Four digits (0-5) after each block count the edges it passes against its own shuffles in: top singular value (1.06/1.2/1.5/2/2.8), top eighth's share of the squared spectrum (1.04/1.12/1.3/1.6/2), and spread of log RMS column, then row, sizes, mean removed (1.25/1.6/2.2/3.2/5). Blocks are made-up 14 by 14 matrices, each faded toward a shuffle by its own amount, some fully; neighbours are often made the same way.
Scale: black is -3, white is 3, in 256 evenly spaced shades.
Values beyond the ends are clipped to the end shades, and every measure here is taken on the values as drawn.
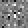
2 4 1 0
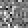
1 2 1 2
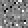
0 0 0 0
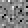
0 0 0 0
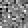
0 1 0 0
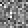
1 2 0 0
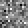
0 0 0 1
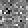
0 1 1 1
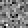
0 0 0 0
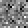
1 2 0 1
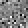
1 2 0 1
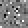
1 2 0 0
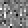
2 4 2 0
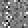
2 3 1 0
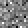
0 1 0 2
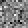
1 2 1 0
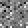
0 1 0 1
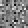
2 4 1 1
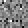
2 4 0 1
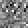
2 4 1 1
